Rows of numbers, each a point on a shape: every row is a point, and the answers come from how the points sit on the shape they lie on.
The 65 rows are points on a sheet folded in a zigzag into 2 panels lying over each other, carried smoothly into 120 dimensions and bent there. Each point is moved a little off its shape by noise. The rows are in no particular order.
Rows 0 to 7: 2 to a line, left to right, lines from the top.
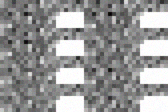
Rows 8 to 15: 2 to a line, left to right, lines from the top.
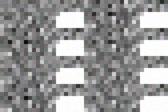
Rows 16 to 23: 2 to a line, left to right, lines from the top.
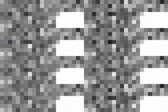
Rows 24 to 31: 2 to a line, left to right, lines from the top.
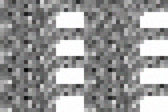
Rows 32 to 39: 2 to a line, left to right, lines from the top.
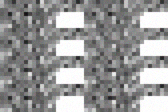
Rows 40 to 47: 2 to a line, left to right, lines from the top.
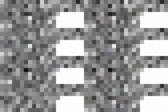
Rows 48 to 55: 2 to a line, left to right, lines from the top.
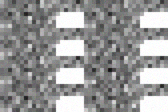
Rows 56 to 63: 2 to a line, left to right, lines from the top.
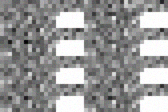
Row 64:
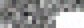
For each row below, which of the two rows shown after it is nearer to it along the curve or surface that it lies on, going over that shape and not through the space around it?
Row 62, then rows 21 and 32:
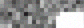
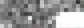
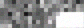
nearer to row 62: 32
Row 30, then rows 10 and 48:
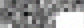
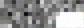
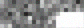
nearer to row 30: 48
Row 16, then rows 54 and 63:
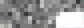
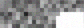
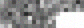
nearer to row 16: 54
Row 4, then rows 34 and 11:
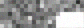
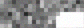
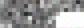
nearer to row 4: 34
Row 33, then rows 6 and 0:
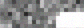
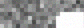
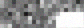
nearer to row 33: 6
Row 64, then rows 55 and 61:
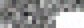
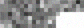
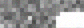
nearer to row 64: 61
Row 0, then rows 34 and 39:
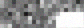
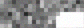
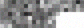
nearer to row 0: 39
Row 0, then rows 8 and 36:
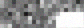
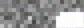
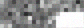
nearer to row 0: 36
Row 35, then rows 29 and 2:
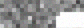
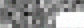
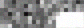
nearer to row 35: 29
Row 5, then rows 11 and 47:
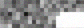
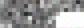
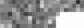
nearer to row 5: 47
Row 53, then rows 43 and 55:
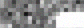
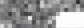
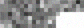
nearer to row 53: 43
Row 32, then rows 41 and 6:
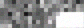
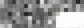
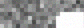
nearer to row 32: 41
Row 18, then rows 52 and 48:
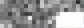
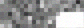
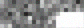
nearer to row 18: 48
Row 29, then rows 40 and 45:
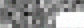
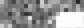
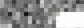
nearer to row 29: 45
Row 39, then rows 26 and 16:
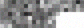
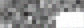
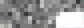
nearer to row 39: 26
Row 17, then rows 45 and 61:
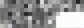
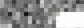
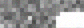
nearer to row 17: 45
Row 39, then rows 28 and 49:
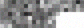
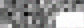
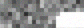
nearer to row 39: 28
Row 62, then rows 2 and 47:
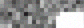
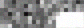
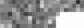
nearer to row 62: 47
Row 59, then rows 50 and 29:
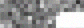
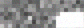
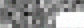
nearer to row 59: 29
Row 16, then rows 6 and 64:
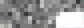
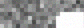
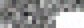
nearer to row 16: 6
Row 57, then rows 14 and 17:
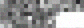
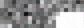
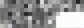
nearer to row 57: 17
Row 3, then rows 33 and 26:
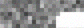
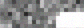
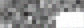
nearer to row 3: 33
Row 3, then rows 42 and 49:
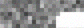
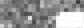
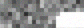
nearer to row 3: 49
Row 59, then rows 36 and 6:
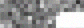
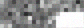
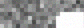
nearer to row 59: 6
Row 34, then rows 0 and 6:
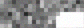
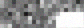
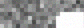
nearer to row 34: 6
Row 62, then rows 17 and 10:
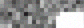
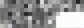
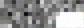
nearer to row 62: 10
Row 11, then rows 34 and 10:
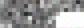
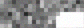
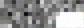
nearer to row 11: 10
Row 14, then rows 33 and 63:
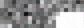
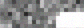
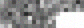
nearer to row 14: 63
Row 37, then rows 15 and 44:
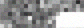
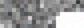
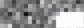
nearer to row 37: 44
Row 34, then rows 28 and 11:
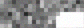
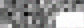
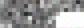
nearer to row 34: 28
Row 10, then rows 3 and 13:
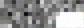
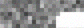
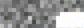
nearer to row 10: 3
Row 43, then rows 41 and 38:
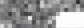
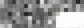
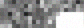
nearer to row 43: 41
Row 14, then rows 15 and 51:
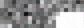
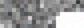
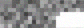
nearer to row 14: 51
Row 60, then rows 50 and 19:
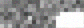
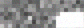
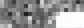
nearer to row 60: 50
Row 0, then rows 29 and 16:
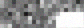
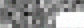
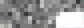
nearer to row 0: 29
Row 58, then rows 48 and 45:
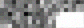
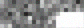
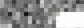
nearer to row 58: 45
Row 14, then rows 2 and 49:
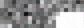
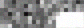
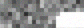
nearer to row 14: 2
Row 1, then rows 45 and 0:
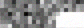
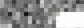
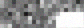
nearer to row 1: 0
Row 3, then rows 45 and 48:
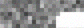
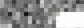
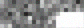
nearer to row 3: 45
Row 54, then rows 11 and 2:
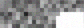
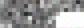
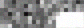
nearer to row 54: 2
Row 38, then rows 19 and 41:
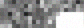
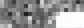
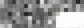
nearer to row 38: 41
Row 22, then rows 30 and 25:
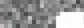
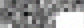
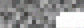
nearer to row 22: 25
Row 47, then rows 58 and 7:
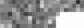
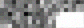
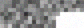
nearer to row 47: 58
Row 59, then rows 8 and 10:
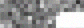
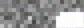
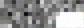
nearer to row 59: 10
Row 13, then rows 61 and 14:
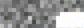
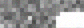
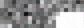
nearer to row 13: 61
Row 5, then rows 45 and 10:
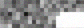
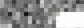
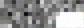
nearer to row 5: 45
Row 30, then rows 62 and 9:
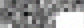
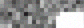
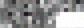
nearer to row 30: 9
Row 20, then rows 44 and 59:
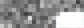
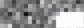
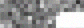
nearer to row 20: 44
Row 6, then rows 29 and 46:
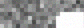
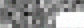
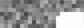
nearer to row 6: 46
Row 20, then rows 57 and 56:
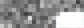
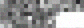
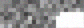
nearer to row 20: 56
